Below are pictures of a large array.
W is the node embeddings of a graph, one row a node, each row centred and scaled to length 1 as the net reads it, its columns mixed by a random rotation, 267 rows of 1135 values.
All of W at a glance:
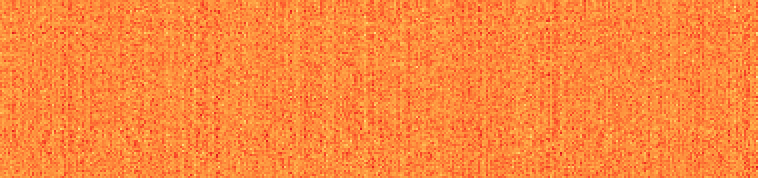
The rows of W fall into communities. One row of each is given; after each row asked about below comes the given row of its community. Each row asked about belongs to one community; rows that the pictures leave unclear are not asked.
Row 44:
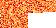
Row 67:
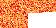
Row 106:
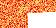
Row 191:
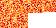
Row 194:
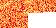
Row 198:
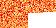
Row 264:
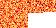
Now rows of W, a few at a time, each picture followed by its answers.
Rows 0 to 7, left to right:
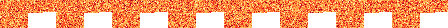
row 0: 264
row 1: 194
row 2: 106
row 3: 198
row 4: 106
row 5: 191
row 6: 191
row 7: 198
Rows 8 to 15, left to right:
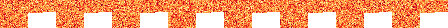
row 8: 106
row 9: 191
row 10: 191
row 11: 194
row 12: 106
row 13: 44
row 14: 67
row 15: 194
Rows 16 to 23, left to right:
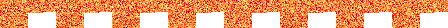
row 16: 67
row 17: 194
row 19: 198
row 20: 44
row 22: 44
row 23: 198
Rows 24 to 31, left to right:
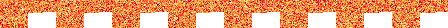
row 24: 67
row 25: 191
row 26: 191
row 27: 194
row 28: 44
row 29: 44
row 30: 264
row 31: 264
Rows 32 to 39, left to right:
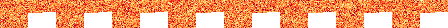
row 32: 44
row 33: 67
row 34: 67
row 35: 106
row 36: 264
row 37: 67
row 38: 194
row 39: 198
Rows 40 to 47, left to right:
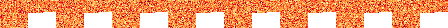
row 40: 198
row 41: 67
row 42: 264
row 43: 191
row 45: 44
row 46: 264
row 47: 191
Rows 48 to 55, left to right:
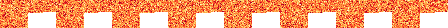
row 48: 106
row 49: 106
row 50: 106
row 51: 191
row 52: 44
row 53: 191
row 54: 191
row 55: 44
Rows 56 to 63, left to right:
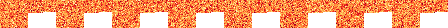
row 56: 264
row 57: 191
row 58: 191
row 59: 264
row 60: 191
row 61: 194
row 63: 264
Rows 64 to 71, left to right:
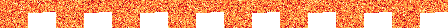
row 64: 106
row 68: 44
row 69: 106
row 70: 264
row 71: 194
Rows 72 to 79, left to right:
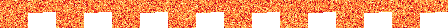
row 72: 44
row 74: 264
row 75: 106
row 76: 44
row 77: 198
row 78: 264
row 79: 194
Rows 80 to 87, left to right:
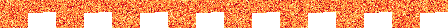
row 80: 264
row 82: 67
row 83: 191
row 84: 67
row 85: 198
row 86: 264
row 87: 194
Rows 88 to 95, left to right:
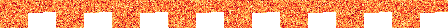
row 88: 264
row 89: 191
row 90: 194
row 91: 198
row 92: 67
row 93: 67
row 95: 264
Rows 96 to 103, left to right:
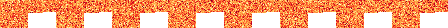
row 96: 191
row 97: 264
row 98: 198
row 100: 44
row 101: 67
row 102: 67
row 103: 44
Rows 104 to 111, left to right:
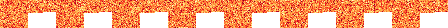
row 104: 106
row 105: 106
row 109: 191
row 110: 44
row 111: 44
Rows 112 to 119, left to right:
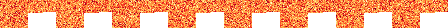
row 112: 194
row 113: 264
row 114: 67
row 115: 106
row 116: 44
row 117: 106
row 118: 198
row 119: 194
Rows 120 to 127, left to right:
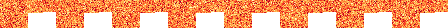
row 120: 194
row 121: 67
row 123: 106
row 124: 44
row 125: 191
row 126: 198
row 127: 44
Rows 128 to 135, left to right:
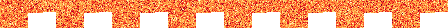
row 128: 106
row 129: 194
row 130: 44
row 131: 67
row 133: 198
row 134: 191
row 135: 44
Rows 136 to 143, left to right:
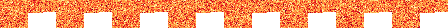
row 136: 191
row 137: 191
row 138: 191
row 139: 44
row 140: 67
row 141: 191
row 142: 194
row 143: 44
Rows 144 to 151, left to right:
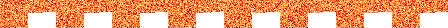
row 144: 106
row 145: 191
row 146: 264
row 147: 198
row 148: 67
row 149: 194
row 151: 191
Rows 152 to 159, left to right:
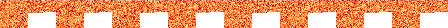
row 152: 264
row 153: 67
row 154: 191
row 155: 106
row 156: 264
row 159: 44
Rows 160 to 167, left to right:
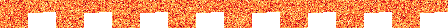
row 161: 264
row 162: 198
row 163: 106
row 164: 67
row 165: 191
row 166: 191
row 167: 264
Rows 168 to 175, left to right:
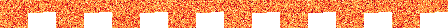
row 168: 194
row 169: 67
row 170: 106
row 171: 67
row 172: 44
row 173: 198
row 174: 44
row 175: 198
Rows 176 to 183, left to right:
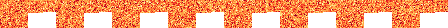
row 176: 194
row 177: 264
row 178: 106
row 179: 198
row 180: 191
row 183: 191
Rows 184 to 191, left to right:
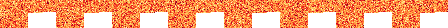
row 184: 194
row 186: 264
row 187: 106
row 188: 67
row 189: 194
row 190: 67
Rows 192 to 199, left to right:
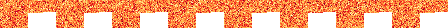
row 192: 194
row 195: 106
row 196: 106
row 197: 264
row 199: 106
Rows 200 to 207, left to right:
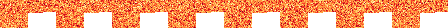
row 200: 264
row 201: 106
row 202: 106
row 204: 194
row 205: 194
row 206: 106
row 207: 264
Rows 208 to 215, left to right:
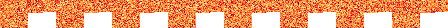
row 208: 264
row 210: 44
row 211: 106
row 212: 106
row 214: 194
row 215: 67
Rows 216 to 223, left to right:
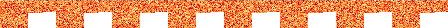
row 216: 67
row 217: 44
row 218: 106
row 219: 67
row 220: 106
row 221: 106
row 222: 198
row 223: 191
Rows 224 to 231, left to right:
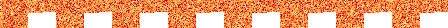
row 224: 194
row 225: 67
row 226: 106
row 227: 67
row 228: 264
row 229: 198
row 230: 198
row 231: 264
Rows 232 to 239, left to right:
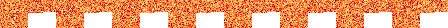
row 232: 264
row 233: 67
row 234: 194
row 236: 264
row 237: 191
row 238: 44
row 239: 198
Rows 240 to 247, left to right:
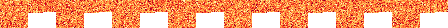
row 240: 191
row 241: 67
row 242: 264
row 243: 44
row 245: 44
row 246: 194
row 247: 191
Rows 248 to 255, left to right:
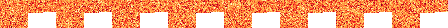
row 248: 191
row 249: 264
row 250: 44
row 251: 264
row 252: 194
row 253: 44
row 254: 191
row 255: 67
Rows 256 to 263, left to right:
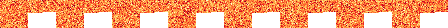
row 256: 44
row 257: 67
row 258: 67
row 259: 194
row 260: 194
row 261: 191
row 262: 67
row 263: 191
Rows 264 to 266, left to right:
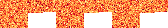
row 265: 67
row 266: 106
